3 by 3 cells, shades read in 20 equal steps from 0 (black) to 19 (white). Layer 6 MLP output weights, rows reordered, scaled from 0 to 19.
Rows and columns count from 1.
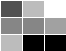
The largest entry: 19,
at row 1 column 3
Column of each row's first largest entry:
3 3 1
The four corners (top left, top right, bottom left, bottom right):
6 19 14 0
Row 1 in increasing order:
6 14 19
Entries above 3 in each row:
3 3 1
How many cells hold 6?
1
